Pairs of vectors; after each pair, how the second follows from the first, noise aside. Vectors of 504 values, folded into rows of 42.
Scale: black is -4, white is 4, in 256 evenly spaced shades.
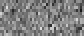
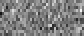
negated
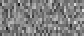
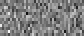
reversed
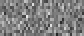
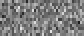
reversed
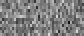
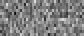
reversed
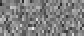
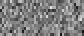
reversed
